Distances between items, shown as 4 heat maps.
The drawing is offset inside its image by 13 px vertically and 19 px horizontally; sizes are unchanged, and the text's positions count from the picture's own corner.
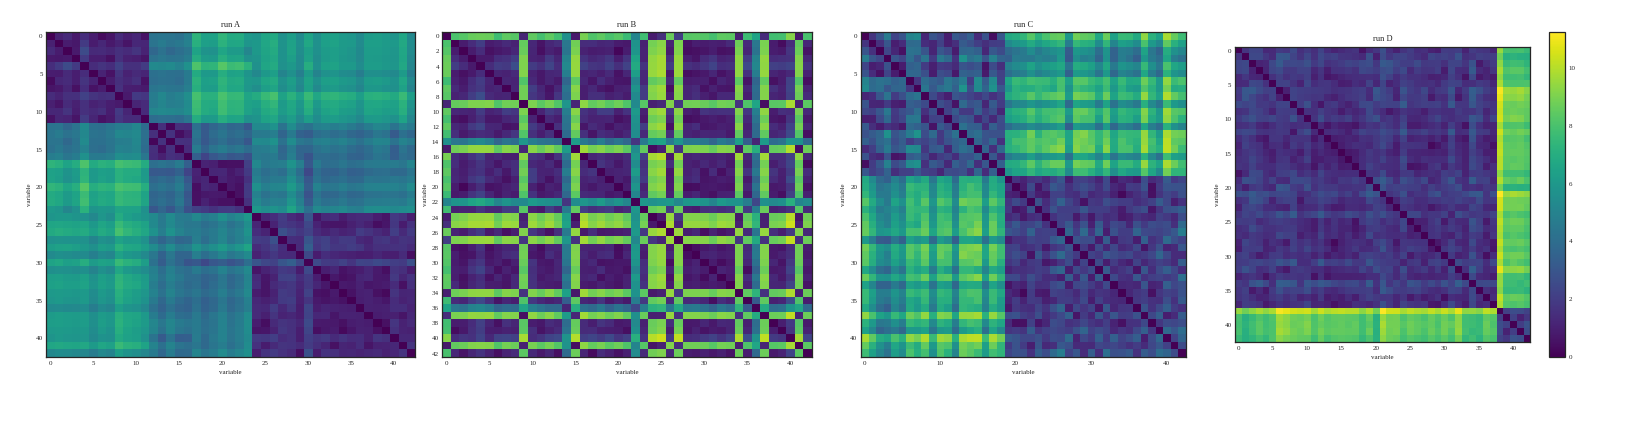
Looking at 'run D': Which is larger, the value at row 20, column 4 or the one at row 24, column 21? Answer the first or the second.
the second
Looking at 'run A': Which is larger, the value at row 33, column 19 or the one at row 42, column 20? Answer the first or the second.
the second
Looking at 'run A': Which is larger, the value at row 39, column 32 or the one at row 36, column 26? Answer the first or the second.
the second
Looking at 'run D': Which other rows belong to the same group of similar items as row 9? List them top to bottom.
0, 1, 2, 3, 4, 5, 6, 7, 8, 10, 11, 12, 13, 14, 15, 16, 17, 18, 19, 20, 21, 22, 23, 24, 25, 26, 27, 28, 29, 30, 31, 32, 33, 34, 35, 36, 37
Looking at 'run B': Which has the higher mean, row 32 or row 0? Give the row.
0
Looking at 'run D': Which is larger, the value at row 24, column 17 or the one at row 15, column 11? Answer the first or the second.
the first
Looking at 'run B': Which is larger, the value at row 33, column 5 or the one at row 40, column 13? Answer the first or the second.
the second
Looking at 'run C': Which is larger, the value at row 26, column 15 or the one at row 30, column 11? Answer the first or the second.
the first
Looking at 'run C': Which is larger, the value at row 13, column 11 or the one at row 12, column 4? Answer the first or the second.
the first
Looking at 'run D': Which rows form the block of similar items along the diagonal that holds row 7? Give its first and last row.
0 to 37
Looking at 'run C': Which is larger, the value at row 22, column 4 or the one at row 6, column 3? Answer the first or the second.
the first
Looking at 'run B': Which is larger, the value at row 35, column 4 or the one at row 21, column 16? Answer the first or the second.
the first
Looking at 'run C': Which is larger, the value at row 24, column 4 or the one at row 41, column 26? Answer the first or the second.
the first
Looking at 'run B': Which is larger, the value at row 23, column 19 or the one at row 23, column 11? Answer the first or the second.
the first
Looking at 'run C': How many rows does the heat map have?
43
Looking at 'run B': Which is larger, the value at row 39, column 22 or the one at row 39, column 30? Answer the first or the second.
the first
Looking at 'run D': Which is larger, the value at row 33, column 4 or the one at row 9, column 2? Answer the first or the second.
the second
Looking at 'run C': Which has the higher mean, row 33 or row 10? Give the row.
10
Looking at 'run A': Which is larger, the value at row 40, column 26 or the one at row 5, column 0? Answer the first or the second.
the first
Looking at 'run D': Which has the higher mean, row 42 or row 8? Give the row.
42
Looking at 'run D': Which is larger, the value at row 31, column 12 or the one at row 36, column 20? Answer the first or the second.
the first
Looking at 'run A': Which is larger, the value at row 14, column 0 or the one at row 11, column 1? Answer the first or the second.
the first
